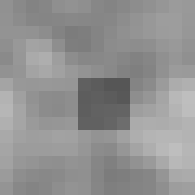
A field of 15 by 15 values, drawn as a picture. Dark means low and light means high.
The centre is the roughest part. The centre is the ninth with the lowest average. In the centre lies a patch that is lower than the rest. The texture is blotchy. Overall the values sit about 60% of the way up the scale.
